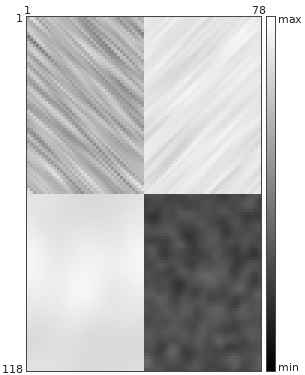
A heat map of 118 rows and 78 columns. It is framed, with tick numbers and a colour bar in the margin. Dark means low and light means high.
It is made of 2 by 2 panels. Panel 1,1: high, slanting down to the right. Panel 1,2: very high, slanting up to the right, faint in contrast. Panel 2,1: very high, smooth, faint in contrast. Panel 2,2: low, blotchy, faint in contrast.
